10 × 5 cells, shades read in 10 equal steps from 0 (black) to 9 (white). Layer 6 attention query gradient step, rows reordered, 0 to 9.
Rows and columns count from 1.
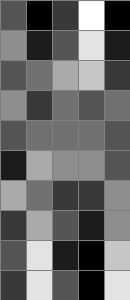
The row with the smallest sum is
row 1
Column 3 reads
2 3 6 4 4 5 2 3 1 3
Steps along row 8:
up down down up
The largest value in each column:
6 8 6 9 8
